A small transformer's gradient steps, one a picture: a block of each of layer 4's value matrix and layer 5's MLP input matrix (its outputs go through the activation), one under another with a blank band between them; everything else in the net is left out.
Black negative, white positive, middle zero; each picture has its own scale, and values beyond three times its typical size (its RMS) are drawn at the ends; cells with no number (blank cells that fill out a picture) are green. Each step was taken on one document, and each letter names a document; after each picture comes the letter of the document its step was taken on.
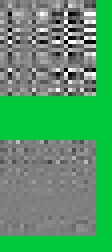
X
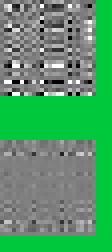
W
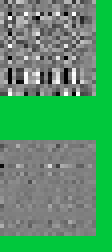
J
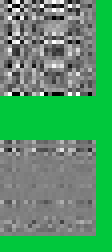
W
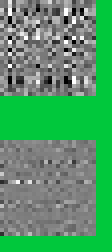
J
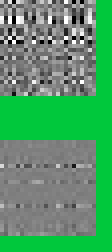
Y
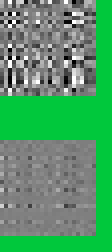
J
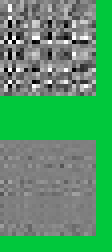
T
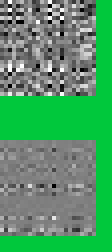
T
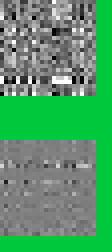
Y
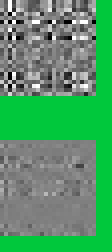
T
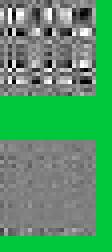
T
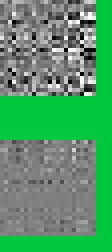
X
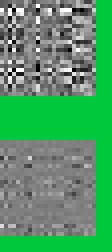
T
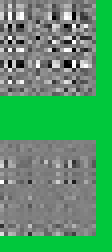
J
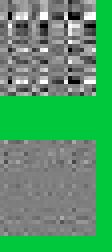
Y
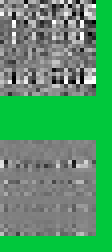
Y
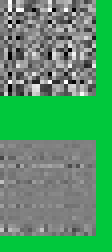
T
